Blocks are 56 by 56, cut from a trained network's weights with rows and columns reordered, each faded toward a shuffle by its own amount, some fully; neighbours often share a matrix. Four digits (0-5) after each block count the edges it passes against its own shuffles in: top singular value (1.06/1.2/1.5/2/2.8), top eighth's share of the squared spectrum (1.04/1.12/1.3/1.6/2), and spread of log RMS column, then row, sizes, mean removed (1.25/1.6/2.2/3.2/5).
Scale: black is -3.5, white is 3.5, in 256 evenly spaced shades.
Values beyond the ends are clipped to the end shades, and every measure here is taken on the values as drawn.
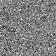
0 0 0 0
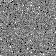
0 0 0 0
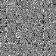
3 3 2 1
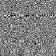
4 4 2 2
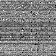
4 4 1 1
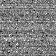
3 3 1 0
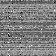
4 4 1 1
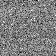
0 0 0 0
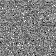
1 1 0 0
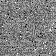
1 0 0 0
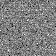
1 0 0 0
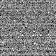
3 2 1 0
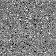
0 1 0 0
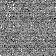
2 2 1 0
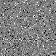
2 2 0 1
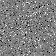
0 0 0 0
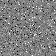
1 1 0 0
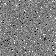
0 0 0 0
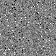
1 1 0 0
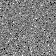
0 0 0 0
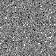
2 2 0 1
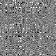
3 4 2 2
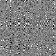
3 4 2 2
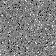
2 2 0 0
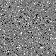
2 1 0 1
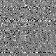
3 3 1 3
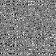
3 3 0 3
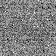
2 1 0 0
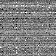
4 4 2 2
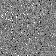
2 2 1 0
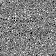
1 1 0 0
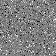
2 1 0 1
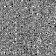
2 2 0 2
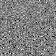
2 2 0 2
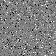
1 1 0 0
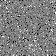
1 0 0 0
